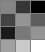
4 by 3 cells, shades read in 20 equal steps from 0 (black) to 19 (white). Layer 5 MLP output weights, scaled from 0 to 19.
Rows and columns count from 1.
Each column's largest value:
12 15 19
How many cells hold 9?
1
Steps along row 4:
up up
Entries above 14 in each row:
0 0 0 2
